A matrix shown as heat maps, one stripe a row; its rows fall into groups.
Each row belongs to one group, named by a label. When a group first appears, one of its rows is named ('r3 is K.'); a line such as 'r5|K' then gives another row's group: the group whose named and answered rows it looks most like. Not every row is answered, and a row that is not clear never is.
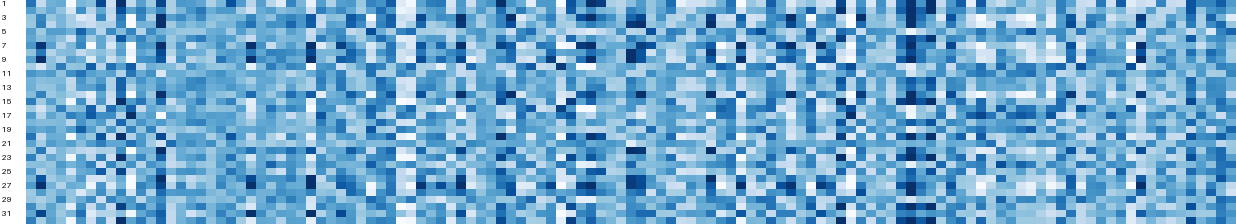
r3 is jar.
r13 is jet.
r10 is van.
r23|jet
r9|jar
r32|jet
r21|van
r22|jar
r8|jar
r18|jet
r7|jar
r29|van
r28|jar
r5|van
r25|jet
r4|jar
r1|jet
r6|jet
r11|van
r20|jet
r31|jar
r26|jar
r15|jet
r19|van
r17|van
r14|jar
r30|jet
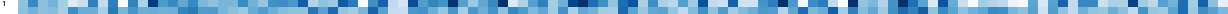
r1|jar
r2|jet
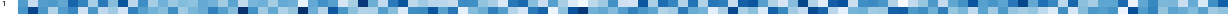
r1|van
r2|jar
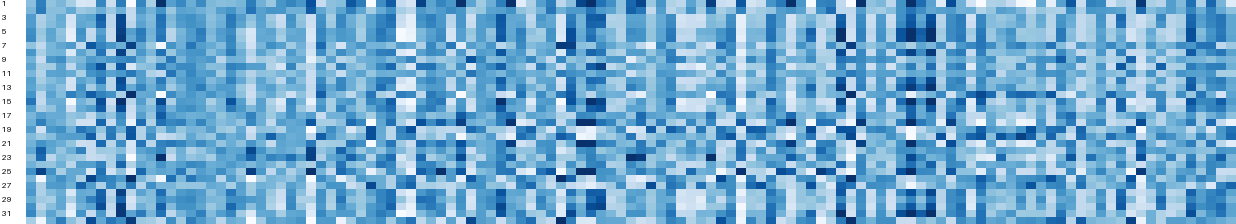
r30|jet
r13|jet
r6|jet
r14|van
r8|jet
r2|jar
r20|van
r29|jet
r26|van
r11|van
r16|jet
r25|jar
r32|van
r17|jar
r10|jet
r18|jar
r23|jar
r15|jet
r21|jar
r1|jar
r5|jet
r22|jar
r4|jet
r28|jet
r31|jet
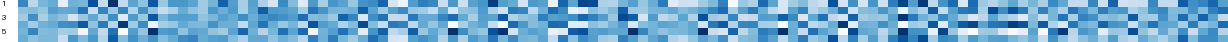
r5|jar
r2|van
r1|jet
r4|van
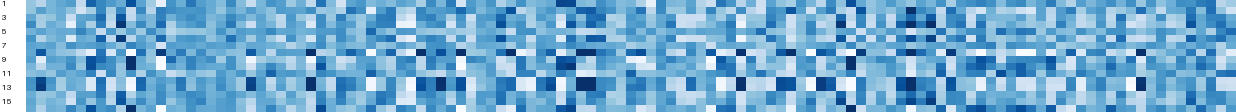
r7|van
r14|jet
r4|jet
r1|van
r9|van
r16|van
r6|jet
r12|jar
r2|jar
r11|van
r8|jar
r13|jar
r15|jet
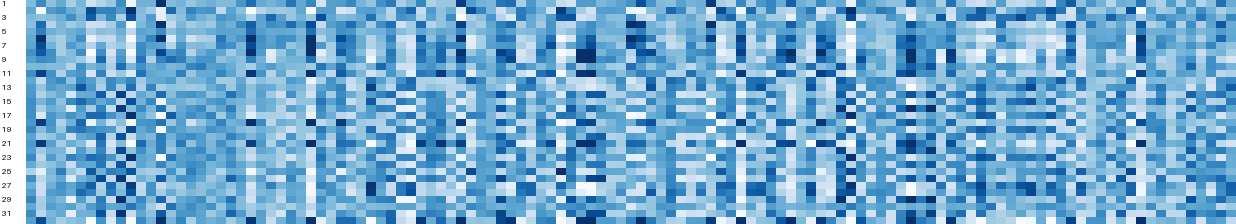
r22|jet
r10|jet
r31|jet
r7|jar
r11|jar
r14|jet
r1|jar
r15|van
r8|jar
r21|jar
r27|van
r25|van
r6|jar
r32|jar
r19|van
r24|jet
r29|jet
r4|jar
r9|jar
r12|van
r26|jet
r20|jet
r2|van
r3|van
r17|van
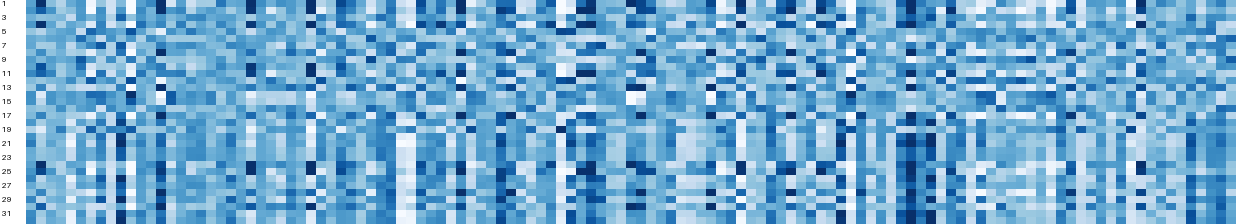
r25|jar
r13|jar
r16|van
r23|jet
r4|jar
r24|jar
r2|jar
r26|jet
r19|van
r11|jar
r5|van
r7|jet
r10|jar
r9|van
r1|jar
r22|jet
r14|van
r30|jar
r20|jet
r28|jar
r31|jet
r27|jet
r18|jet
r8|jar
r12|van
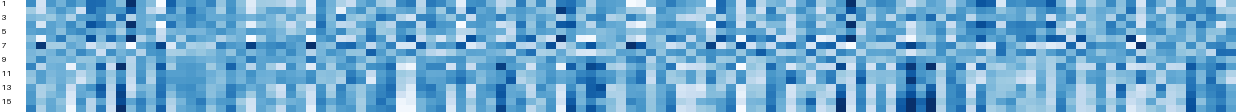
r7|jar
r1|van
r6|van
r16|jet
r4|van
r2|van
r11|jar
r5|van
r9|jar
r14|jet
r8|van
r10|jet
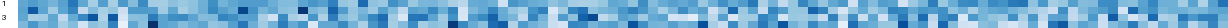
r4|jar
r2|jar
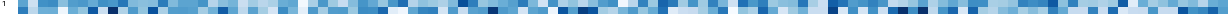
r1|van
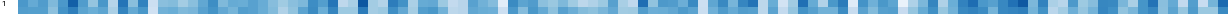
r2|van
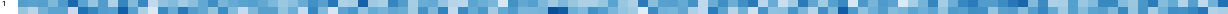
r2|van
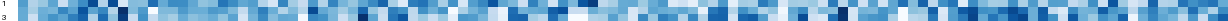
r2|van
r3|van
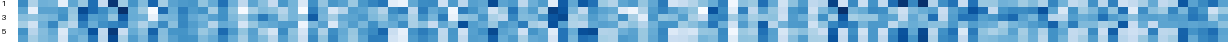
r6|jet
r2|van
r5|jet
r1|jet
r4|van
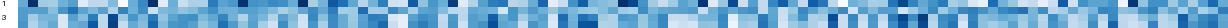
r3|jet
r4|jet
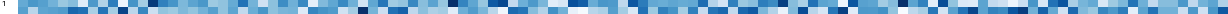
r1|jar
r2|van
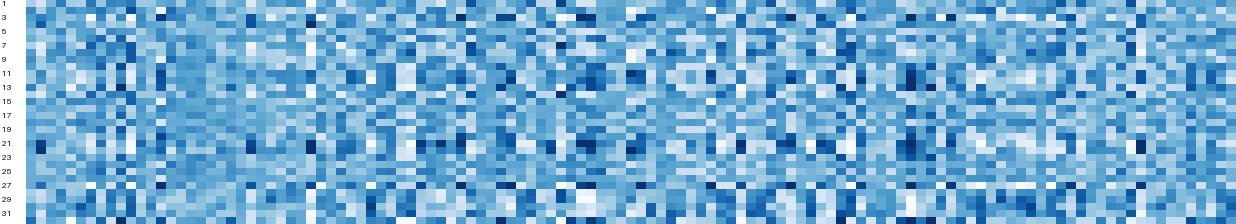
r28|van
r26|van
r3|jar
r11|jar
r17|jet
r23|jet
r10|jet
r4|jar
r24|van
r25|jet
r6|jet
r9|van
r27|jar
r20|jar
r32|jet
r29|van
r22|jar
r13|jet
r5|van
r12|jar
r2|van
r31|van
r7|van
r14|van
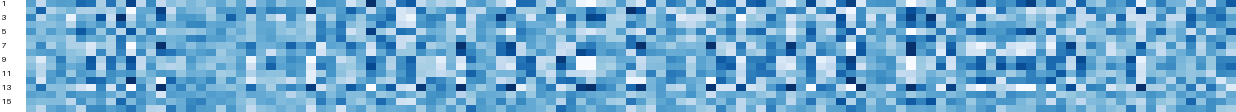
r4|jet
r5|van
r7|jar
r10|van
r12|van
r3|jet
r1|van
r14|van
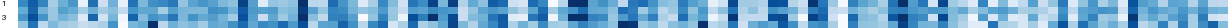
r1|jar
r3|jar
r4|jar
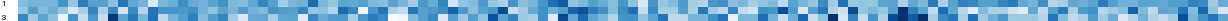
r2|jar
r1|van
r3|jet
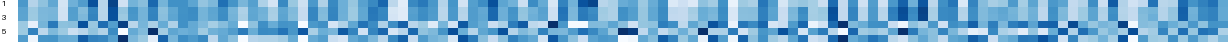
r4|van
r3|jet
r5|jar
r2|jet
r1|jet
